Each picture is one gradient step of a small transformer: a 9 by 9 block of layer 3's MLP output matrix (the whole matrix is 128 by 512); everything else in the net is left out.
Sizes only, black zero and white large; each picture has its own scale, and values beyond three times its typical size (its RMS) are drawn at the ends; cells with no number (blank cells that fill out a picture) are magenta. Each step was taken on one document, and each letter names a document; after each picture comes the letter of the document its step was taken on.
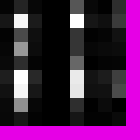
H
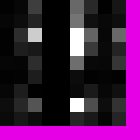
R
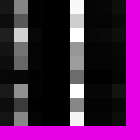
H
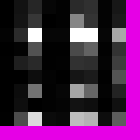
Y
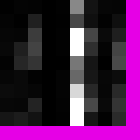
R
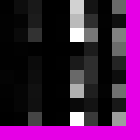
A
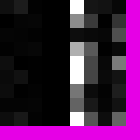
A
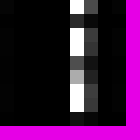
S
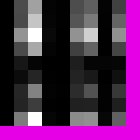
Y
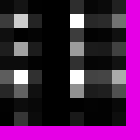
H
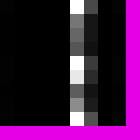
S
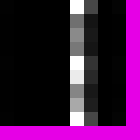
S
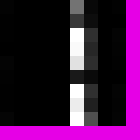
S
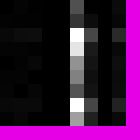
R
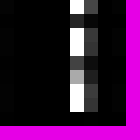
S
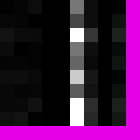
R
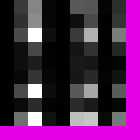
Y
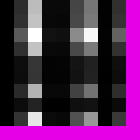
Y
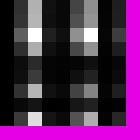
Y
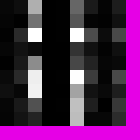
R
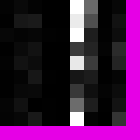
A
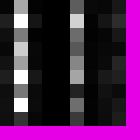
H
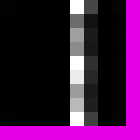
S
